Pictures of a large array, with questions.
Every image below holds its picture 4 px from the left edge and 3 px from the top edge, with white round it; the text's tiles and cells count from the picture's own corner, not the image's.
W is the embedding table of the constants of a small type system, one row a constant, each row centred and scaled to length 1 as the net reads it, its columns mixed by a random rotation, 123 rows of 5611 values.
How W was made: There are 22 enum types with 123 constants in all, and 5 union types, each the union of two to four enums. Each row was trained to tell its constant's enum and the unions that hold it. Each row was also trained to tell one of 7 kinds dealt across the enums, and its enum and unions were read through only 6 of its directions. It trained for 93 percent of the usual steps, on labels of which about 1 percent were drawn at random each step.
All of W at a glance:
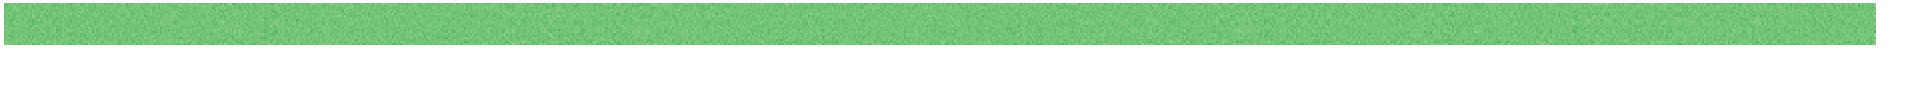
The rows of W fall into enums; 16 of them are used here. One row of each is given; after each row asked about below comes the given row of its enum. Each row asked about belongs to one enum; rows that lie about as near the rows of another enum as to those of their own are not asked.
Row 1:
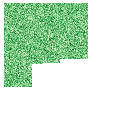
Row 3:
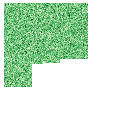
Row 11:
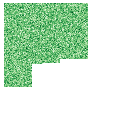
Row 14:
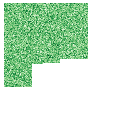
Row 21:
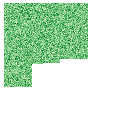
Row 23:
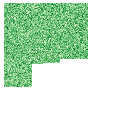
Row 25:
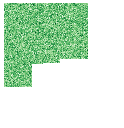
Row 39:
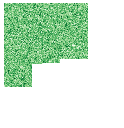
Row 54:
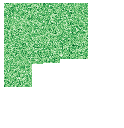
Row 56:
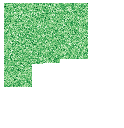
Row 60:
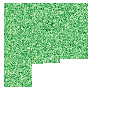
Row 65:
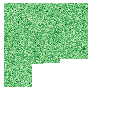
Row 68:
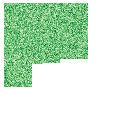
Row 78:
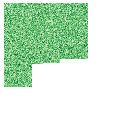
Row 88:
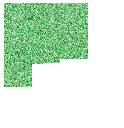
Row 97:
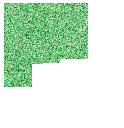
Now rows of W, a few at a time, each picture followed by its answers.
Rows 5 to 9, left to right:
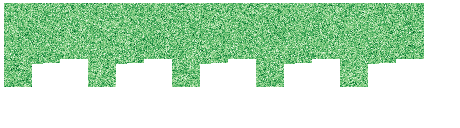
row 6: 23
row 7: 56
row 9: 68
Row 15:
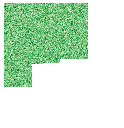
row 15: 56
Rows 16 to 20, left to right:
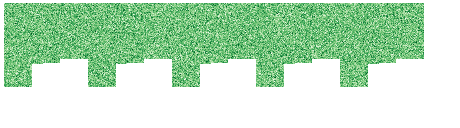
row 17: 25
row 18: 3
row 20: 25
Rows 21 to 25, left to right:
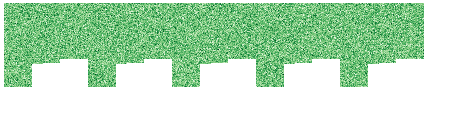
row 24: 97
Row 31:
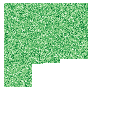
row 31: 23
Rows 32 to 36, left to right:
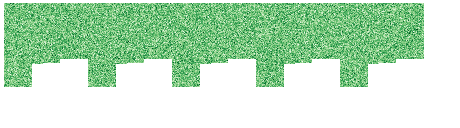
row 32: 23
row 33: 78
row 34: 88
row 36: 3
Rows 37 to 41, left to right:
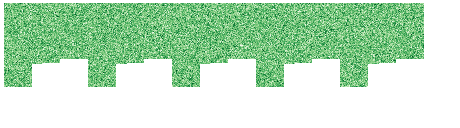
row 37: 78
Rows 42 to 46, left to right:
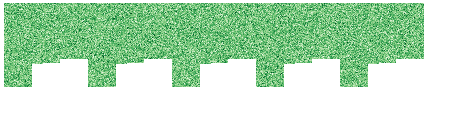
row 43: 88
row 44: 56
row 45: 14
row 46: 21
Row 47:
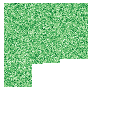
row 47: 1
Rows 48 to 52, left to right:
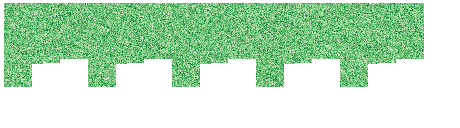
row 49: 60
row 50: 14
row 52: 11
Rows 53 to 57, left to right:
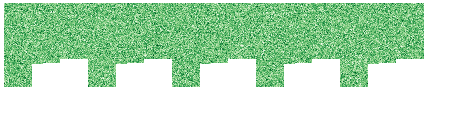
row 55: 25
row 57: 60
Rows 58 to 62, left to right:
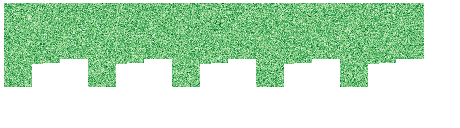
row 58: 65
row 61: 78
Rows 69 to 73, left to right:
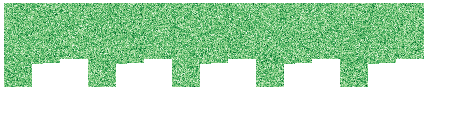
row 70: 25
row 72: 88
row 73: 97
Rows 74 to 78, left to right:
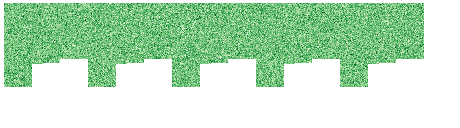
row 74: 39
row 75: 3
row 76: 21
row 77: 60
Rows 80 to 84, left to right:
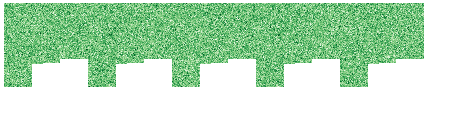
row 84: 21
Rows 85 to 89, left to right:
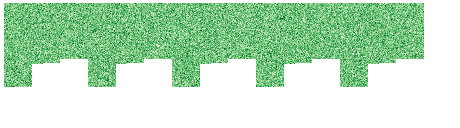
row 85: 14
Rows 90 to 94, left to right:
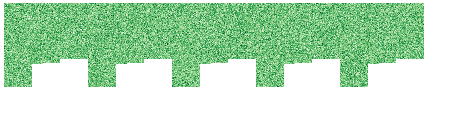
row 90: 65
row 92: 68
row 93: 3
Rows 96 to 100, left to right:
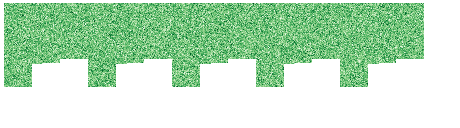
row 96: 11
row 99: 78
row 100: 60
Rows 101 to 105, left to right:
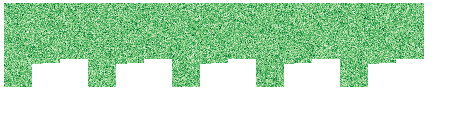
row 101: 11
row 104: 39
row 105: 88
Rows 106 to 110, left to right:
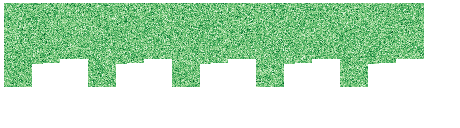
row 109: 21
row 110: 65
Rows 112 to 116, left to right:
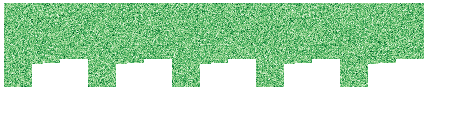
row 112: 3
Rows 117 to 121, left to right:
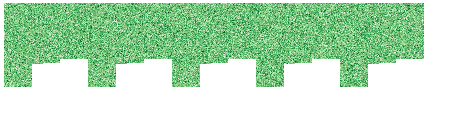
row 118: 23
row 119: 65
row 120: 25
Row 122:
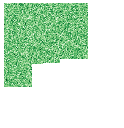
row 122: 78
